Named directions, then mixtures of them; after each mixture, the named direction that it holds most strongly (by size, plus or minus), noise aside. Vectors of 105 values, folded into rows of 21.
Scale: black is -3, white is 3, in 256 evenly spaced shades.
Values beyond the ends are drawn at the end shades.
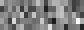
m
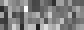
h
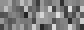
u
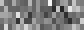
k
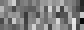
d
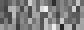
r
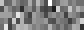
k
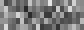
k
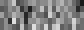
d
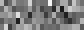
k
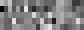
m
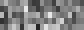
h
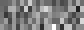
r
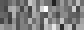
r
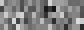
m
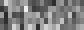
h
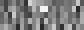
r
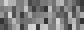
h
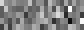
u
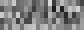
k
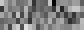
k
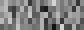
r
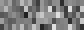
u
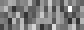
u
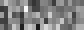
h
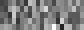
r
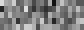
h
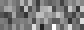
u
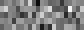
u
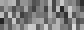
d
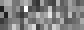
h
